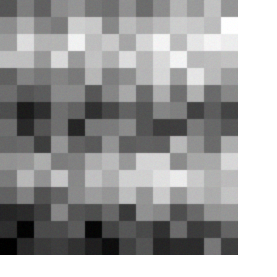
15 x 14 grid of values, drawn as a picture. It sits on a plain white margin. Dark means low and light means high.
Stripes: horizontal, repeating 2 times. Slope: up to the top right. Odd rows or columns: none. Ninth with the highest average: top right. Ninth with the lowest average: bottom left.
